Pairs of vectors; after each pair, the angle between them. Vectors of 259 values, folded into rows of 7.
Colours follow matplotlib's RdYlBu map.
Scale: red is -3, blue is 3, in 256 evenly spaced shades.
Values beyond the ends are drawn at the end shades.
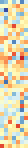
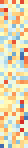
nearly opposite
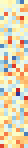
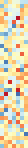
partly aligned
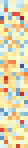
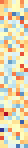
nearly opposite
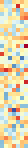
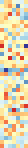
nearly opposite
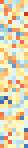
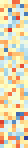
partly opposed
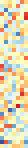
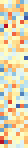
nearly opposite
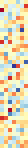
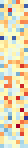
orthogonal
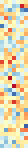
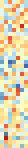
partly opposed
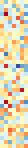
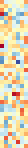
orthogonal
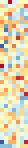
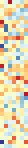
nearly parallel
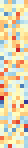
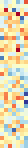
partly aligned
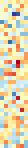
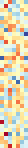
orthogonal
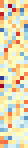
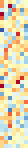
nearly parallel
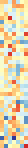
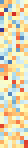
orthogonal
